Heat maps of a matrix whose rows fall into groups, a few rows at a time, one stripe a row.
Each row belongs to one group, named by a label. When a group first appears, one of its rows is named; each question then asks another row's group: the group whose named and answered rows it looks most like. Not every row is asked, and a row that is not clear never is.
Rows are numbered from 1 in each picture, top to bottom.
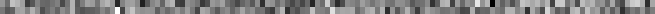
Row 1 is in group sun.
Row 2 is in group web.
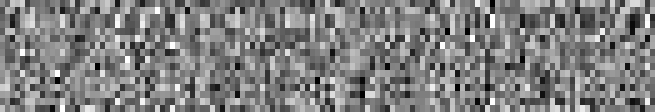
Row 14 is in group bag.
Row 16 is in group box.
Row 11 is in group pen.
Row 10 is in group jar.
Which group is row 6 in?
web
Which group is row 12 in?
bag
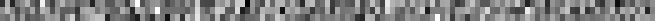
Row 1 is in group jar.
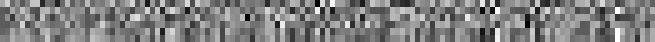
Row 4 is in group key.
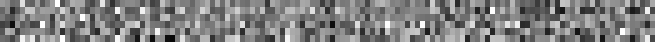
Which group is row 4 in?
jar
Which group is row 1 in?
pen
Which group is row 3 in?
pen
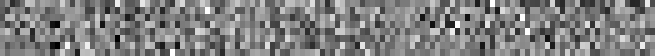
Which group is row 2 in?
key
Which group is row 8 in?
box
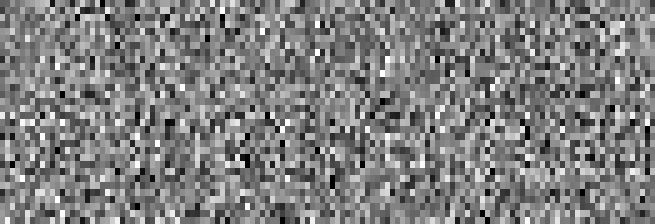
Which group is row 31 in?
box
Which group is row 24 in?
jar
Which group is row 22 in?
bag
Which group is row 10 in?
pen
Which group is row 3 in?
box
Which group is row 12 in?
bag
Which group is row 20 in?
jar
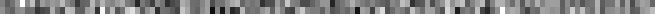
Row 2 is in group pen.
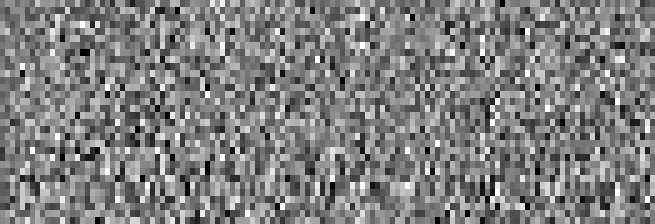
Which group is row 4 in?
pen
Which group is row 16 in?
web
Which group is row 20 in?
pen
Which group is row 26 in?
sun
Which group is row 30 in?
key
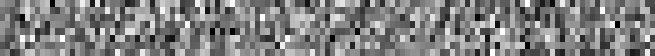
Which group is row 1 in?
pen
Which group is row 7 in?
key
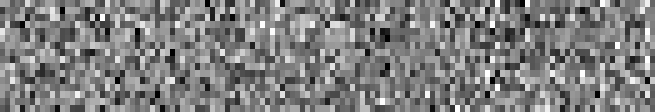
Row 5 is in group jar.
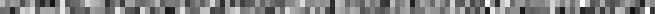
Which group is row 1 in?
box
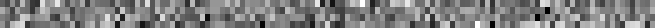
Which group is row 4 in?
sun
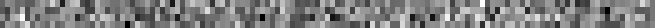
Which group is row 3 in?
sun
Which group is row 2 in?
key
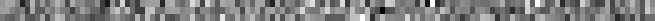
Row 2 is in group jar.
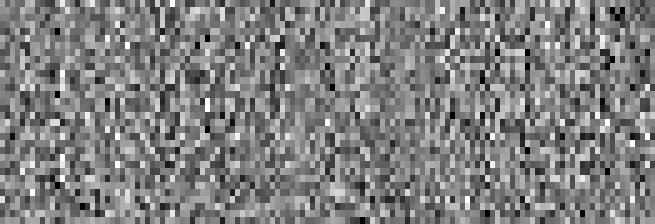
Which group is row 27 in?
bag
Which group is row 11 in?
box
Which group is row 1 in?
box
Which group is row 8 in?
key
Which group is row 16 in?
key
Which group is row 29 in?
jar
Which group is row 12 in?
box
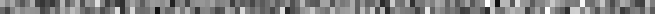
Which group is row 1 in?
box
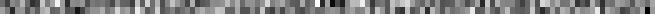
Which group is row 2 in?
web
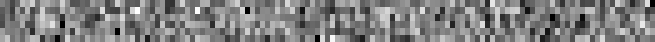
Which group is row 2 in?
jar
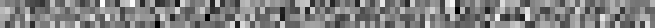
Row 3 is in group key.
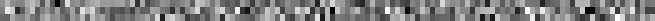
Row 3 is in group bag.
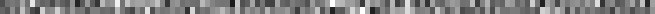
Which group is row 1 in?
web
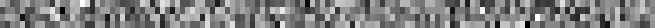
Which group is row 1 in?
pen
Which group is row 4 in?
key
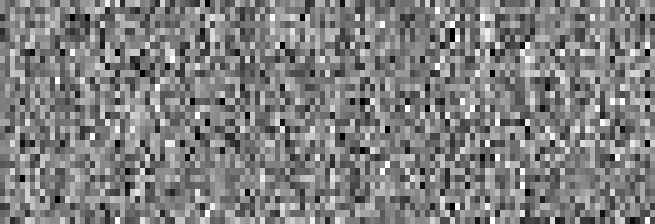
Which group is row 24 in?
jar
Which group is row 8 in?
sun
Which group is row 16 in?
web
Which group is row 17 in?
jar
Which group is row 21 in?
sun
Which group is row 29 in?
bag
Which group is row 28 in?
jar
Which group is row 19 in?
web
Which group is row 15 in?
bag
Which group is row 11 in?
sun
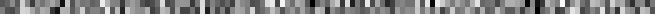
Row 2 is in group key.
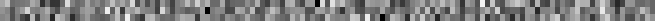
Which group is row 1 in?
bag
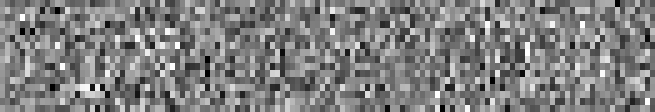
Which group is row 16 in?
jar
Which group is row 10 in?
box
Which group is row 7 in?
pen
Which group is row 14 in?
box
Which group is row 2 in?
bag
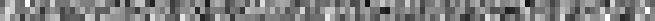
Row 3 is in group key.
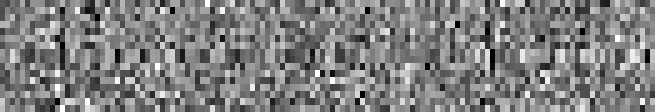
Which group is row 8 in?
sun
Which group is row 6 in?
bag
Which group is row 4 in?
pen
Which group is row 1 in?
key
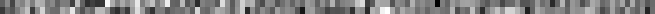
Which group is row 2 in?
jar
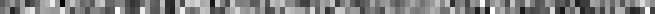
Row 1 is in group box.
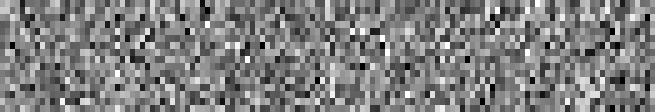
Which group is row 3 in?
sun
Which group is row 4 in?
key
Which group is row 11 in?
web
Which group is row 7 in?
jar
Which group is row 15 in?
box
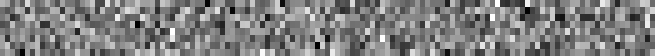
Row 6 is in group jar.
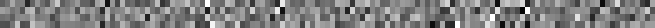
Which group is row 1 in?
key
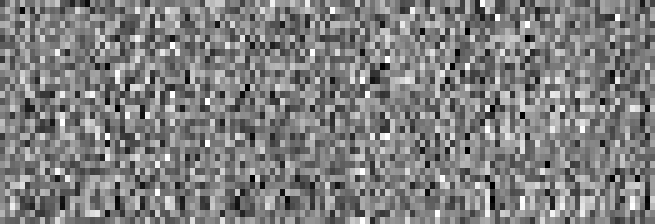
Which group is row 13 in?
jar
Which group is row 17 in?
jar
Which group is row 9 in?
jar
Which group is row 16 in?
sun
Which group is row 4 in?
pen
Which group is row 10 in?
jar
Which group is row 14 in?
box
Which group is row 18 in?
box
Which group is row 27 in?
sun
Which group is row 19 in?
box
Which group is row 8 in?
pen
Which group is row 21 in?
key
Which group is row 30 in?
sun
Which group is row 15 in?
key
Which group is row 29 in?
sun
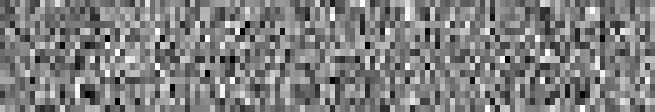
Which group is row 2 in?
web
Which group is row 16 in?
box
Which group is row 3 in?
web
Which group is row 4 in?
jar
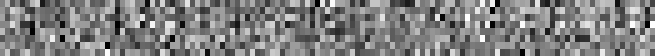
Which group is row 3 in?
jar
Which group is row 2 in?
sun
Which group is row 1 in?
bag
